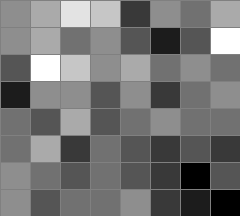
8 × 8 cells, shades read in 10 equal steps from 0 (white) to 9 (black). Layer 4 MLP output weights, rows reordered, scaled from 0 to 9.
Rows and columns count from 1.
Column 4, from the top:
2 4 4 6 6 5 5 5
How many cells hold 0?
2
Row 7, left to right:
4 5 6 5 6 7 9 6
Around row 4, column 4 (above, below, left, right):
4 6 4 4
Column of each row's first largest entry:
5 6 1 1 2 3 7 8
